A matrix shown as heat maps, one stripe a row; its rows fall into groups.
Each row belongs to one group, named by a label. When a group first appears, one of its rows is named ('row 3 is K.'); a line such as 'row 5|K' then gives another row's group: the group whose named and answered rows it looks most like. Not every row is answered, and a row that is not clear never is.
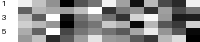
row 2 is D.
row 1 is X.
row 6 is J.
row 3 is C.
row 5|C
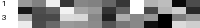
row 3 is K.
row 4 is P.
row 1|C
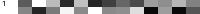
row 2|D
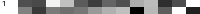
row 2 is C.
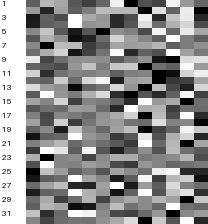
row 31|K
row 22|D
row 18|C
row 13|X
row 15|C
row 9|P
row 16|K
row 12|D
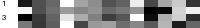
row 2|P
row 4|D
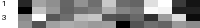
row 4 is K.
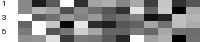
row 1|D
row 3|P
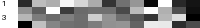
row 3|J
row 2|C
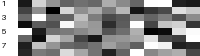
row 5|P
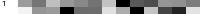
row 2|X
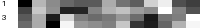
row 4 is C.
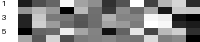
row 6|C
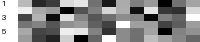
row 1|K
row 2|X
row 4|K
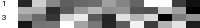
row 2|J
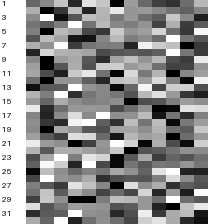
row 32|C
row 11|K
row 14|C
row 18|K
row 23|D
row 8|D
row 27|K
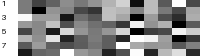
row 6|C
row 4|C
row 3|X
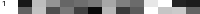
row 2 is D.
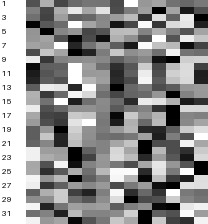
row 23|X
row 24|C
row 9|P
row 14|K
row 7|C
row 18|K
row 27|P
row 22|X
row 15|C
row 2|D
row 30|P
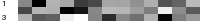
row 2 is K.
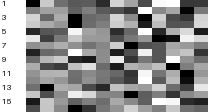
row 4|X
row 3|X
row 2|C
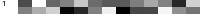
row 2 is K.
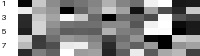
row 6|P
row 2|X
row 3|D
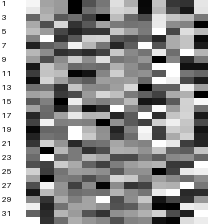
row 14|J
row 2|X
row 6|J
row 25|P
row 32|P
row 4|C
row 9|D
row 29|D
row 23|J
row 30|P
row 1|X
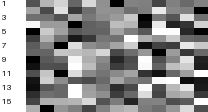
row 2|C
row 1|D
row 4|X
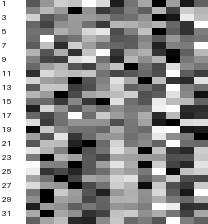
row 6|J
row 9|K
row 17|D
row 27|X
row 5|D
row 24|X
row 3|P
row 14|J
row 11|D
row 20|C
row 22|X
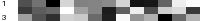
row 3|K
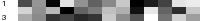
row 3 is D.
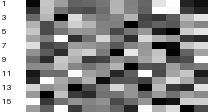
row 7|P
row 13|X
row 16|C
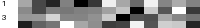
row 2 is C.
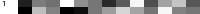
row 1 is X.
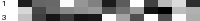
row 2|P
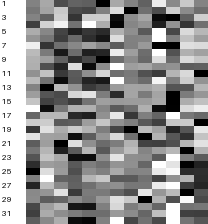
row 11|J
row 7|P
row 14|K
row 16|P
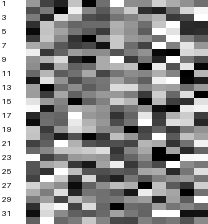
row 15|X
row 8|P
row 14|C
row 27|X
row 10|C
